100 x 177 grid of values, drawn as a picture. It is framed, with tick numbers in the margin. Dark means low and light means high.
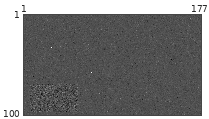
Roughest part: bottom left. Odd rows or columns: none. Stripes: none. Odd patch: rougher, in the bottom left. Slope: none.
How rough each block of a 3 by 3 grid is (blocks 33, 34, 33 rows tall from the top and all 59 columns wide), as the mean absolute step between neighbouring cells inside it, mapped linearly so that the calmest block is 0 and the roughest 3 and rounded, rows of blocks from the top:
000 / 000 / 300
